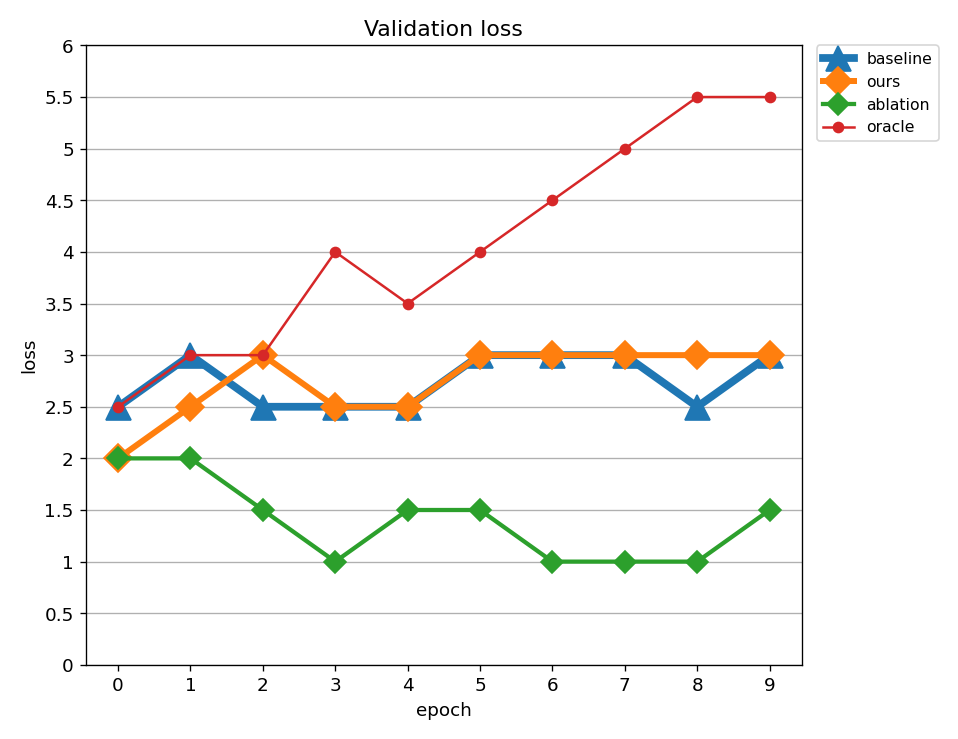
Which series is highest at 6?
oracle
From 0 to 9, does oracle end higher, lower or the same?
higher
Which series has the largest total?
oracle
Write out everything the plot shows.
Title: Validation loss
x-axis: epoch, ticks 0 1 2 3 4 5 6 7 8 9
y-axis: loss, ticks 0 0.5 1 1.5 2 2.5 3 3.5 4 4.5 5 5.5 6
Legend: baseline, ours, ablation, oracle
Values:
baseline: 2.5 3 2.5 2.5 2.5 3 3 3 2.5 3
ours: 2 2.5 3 2.5 2.5 3 3 3 3 3
ablation: 2 2 1.5 1 1.5 1.5 1 1 1 1.5
oracle: 2.5 3 3 4 3.5 4 4.5 5 5.5 5.5
